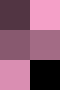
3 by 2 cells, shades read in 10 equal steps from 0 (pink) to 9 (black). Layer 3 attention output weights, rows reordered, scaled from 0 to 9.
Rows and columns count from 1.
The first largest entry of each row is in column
1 1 2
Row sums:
6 7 10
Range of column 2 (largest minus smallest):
9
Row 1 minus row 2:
2 -3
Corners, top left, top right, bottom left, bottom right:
6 0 1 9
